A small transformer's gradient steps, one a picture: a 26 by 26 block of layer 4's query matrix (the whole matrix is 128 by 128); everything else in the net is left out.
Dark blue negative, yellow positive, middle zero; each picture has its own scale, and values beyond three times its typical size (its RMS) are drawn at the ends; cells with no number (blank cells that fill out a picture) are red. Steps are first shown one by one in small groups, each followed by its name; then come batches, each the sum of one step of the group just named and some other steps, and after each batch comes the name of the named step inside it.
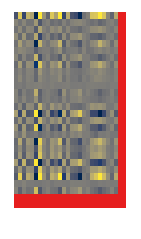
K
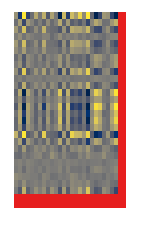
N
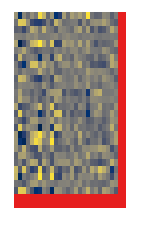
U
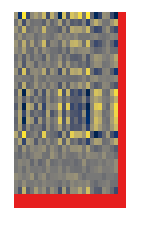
N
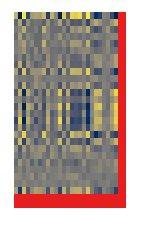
N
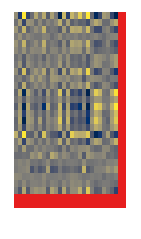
N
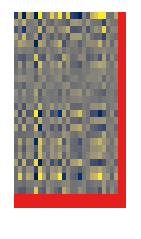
K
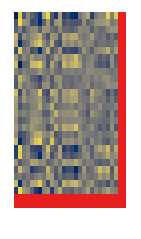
U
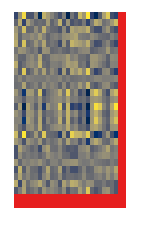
N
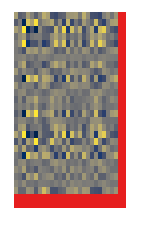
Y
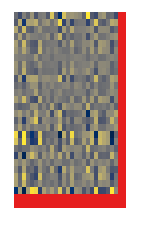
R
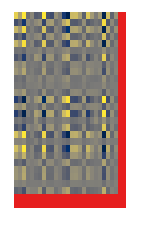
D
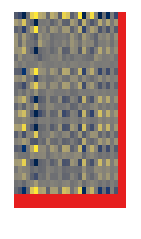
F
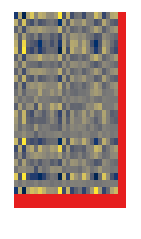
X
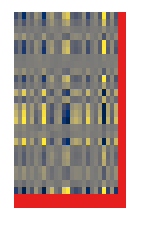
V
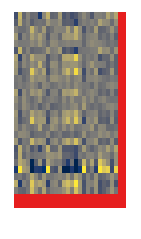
D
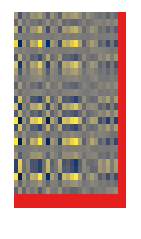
R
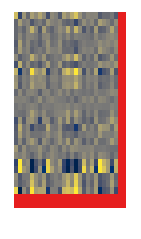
D
